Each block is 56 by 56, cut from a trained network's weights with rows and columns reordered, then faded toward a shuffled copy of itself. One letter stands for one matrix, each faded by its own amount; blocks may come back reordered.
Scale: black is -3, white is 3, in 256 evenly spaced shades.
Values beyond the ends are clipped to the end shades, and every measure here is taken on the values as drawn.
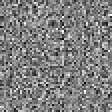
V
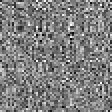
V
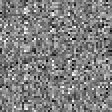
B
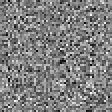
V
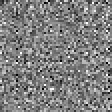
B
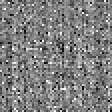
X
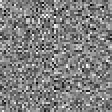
V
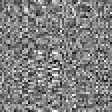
V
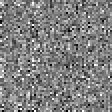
B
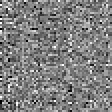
B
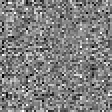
B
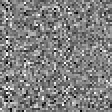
B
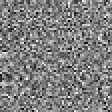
V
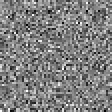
V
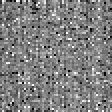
X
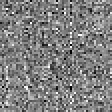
B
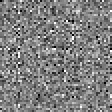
B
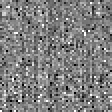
X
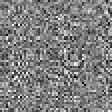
V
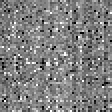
X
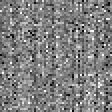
X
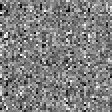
B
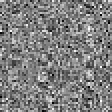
V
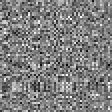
V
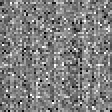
X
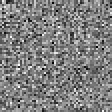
V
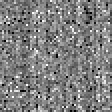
X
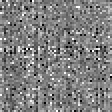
X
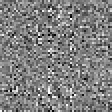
B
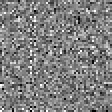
B
